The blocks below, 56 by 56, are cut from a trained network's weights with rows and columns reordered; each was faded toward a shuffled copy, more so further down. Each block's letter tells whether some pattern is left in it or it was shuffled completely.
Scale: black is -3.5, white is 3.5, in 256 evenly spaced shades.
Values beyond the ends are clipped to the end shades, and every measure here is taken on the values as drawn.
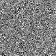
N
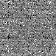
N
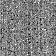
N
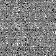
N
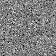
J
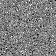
J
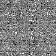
N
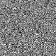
N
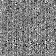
N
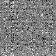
N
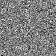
N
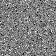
J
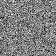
J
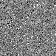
J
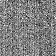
N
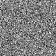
N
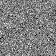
J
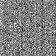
N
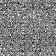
N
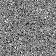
J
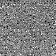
N
